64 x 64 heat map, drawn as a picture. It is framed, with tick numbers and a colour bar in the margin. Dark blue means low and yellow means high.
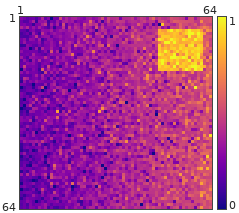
There is an overall slope up to the right. An odd patch, higher than its surroundings, sits in the top right. The ninth with the highest average is the top right. Overall the values sit about 40% of the way up the scale.
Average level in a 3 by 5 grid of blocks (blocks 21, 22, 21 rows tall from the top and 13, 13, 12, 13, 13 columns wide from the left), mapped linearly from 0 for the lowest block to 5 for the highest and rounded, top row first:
01235 | 01223 | 01123
